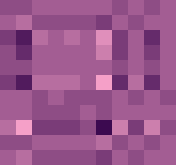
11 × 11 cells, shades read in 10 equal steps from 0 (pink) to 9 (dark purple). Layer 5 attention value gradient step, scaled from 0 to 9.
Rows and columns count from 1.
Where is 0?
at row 6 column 7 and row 9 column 2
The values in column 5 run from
3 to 6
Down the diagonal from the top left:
5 3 3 4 4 4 5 4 6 5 4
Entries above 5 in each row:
0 1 4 3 0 4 0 0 5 0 1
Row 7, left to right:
4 4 5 4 5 5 5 4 5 4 5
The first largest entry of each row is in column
1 7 2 2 1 2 3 3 7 1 7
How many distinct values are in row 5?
2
